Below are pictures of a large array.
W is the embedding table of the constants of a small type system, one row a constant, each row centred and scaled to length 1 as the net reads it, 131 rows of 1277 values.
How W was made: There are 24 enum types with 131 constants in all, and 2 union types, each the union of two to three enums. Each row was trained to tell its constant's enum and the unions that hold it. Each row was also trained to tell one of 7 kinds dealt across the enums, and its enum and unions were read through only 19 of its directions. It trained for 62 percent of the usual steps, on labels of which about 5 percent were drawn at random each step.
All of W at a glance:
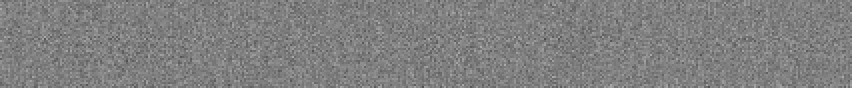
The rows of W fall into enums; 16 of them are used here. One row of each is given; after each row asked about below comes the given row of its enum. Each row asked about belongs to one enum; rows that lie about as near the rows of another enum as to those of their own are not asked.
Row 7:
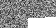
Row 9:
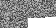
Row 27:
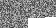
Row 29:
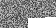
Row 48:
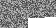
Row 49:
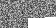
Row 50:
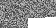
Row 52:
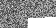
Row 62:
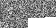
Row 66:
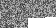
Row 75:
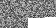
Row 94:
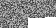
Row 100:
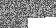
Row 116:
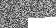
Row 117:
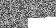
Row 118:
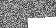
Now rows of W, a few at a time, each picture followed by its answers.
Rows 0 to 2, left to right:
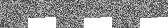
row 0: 50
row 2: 9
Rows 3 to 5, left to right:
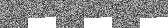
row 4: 116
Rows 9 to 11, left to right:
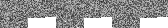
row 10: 75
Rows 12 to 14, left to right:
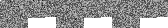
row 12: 118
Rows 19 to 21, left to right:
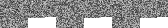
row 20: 29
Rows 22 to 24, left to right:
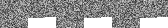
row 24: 9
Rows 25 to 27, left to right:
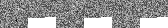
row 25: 117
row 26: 116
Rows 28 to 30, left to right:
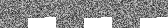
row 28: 117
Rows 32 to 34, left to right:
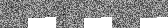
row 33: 49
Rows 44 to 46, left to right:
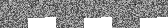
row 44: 50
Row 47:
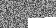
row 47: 48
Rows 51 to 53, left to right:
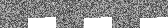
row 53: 117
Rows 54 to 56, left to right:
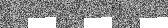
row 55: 9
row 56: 75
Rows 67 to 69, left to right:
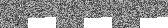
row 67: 29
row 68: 29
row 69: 48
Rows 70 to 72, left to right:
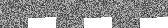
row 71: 9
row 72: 48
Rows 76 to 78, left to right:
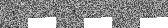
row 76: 50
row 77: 50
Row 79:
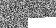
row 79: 48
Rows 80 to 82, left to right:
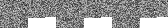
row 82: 29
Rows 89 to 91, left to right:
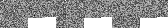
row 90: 49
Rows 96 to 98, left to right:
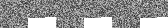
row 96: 94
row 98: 116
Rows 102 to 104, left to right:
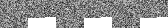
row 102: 62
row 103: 48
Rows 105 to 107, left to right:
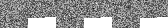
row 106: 75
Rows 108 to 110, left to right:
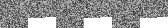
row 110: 7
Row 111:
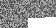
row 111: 27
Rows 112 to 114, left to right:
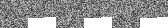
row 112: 75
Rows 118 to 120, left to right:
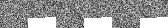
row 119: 29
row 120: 116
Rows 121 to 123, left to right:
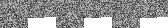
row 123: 117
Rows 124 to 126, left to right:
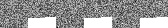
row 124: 9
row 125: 75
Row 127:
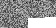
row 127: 116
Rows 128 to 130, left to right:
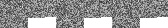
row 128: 66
